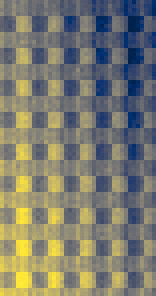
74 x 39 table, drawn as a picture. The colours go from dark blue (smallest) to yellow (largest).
Odd rows or columns: none. Slope: up to the bottom left. Stripes: upright, repeating 5 times. Ninth with the lowest average: top right. Histogram: bell-shaped. Lone odd cells: none. Mirror symmetry: none.
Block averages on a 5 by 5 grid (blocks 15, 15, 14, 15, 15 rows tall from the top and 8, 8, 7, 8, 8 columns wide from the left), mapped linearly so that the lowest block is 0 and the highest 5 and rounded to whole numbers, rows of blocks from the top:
32110 | 33211 | 43321 | 44322 | 54432
